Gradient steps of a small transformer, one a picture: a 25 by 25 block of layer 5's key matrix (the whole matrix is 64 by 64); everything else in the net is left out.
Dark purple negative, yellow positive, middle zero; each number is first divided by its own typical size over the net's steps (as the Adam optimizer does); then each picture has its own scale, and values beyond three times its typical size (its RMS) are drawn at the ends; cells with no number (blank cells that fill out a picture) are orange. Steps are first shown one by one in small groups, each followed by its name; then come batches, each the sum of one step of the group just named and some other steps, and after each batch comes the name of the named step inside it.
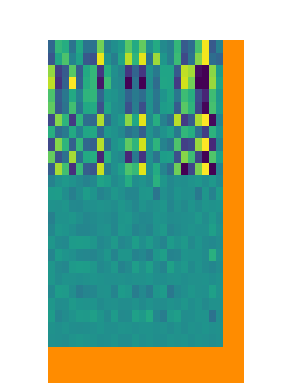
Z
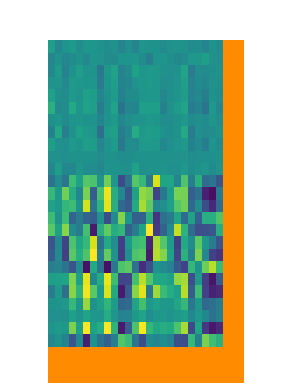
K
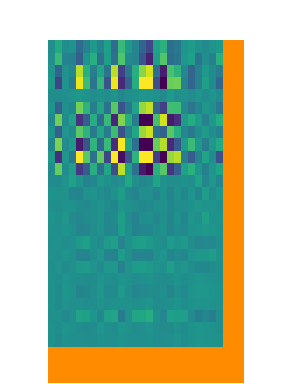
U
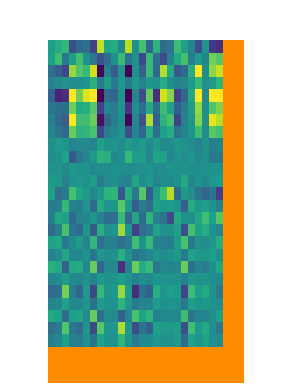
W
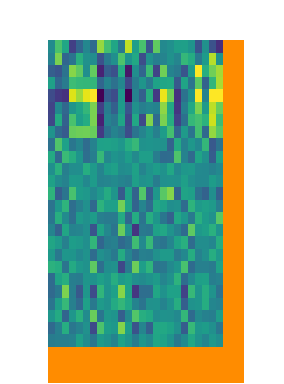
W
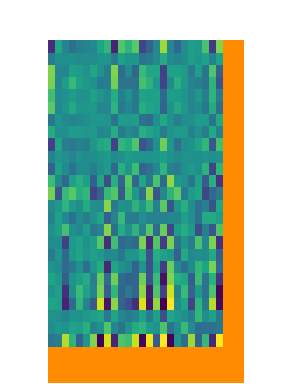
K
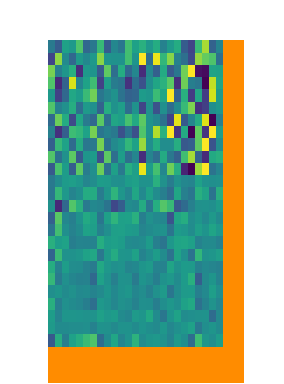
Z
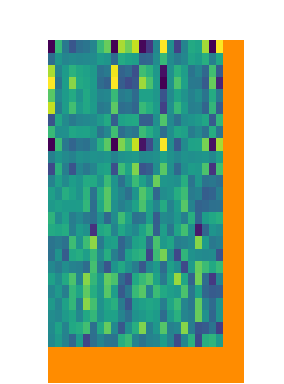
K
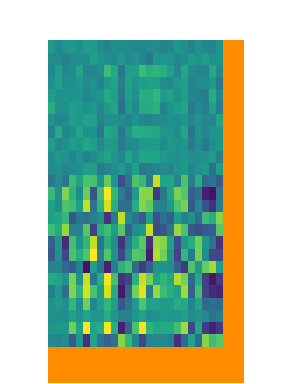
K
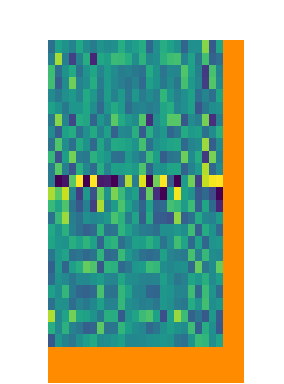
Z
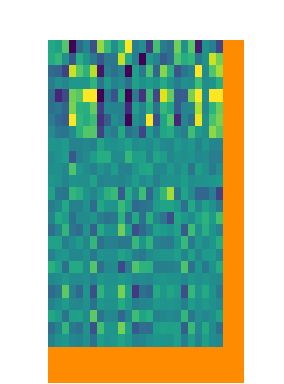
W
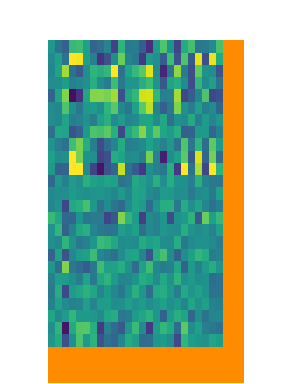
K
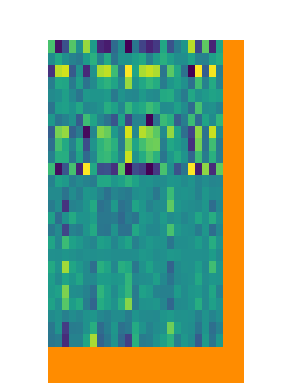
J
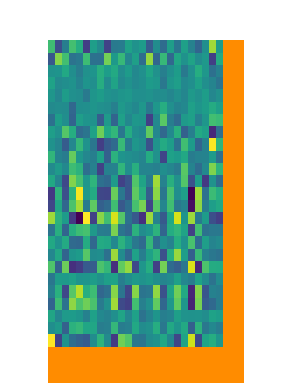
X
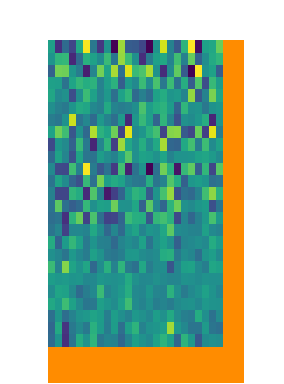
J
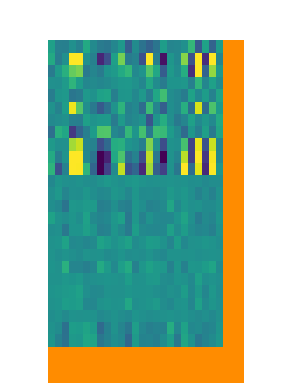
J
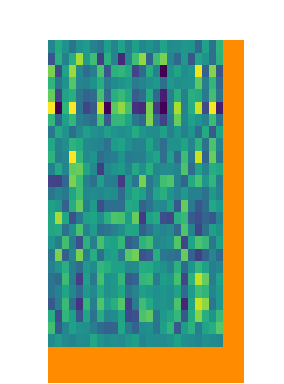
X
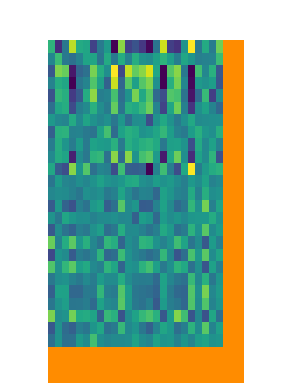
J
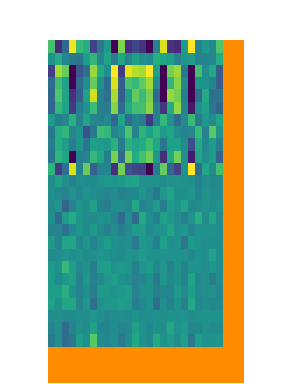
J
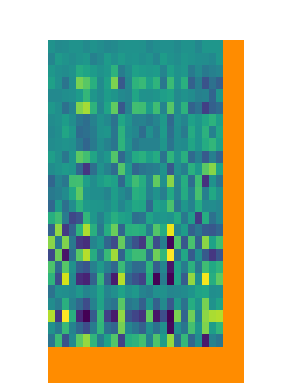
X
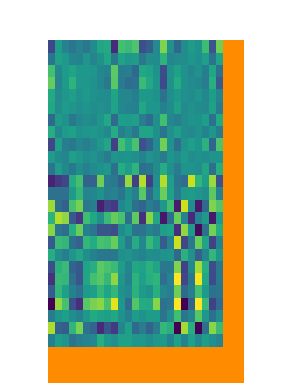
X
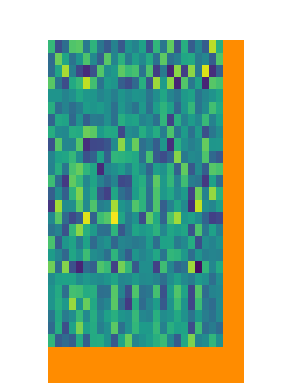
X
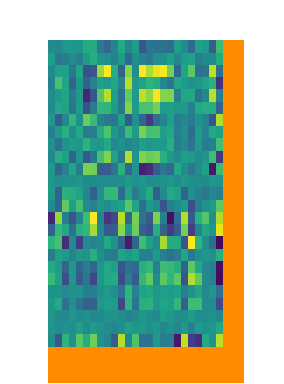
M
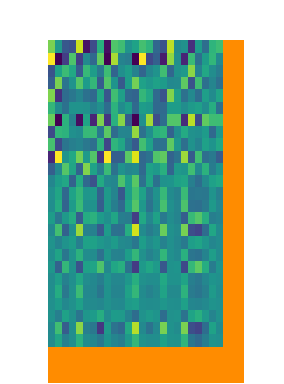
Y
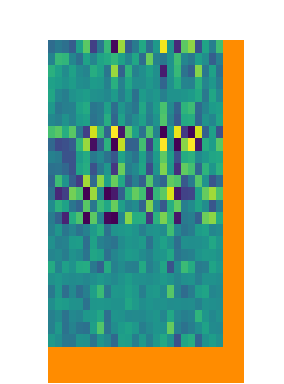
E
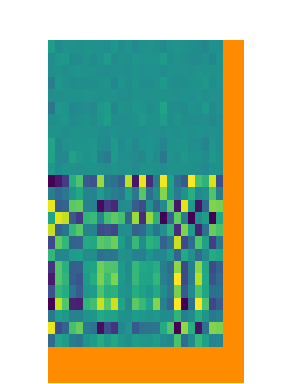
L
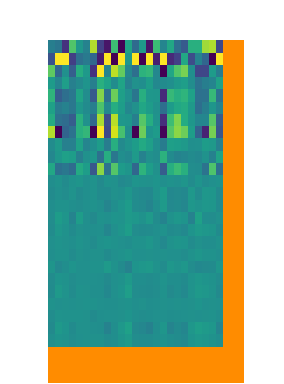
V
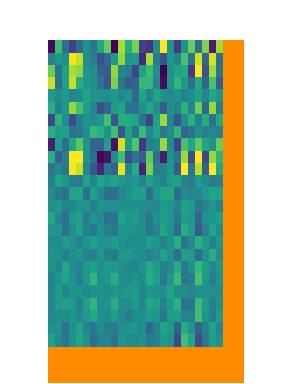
E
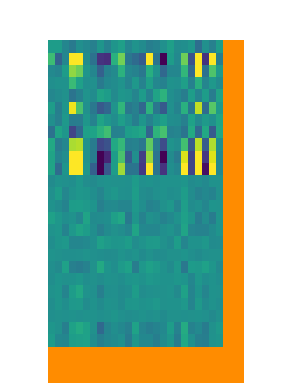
Y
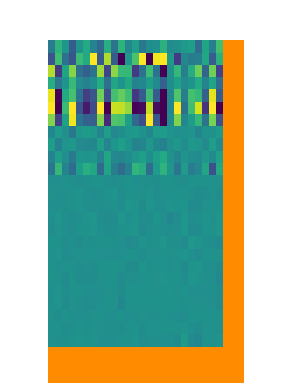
M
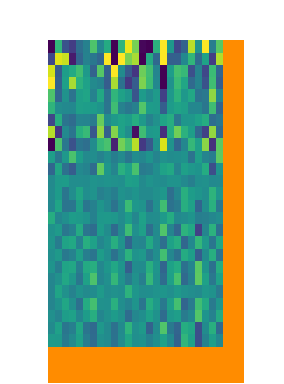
V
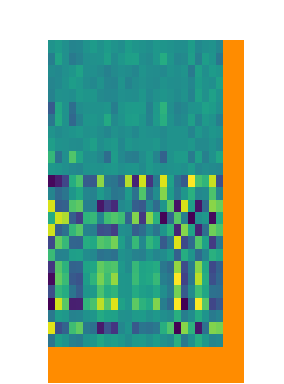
L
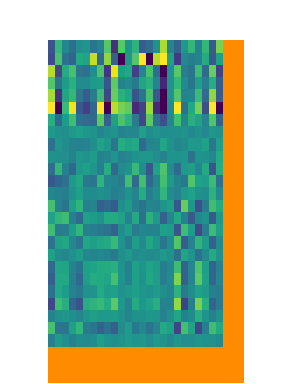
L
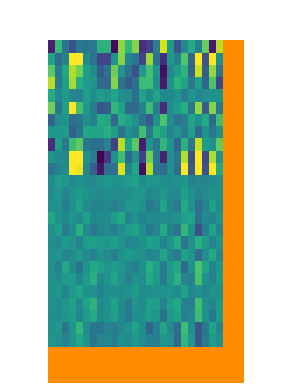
Y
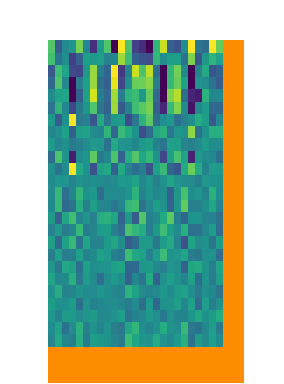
Y
